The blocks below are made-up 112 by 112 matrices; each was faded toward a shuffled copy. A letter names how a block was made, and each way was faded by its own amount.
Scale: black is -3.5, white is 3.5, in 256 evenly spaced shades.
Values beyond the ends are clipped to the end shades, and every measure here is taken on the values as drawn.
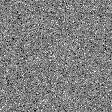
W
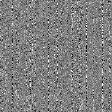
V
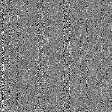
V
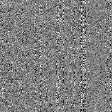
V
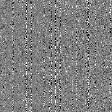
V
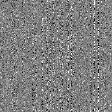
V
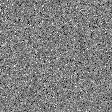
W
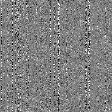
V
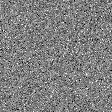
W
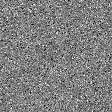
W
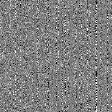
V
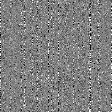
V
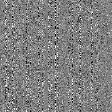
V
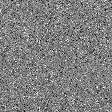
W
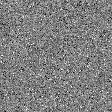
W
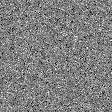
W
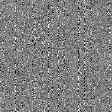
V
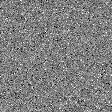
W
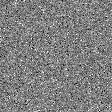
W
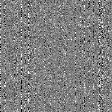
V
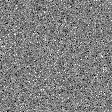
W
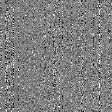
V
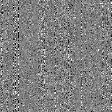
V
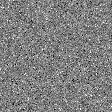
W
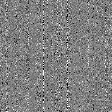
V
